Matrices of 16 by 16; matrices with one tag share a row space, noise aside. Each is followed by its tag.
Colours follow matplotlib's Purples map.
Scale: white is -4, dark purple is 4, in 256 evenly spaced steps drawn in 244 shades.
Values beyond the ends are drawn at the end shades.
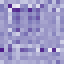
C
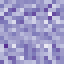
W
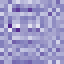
C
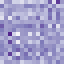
C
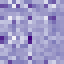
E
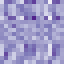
W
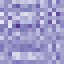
C
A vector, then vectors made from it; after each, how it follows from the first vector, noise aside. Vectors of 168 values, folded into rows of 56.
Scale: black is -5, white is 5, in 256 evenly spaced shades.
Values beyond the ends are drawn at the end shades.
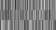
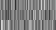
copied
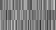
reversed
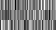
scaled up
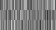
reversed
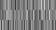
sign-scrambled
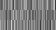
reversed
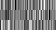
scaled up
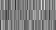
copied
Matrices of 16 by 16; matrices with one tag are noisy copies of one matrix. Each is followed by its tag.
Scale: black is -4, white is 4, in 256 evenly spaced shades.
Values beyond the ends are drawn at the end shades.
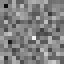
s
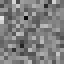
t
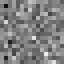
s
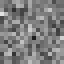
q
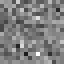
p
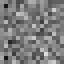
s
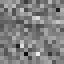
p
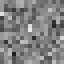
q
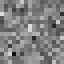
q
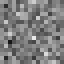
s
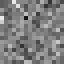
t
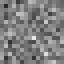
s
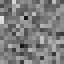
t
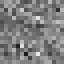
p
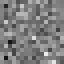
s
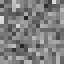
t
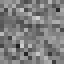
p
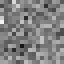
t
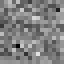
p
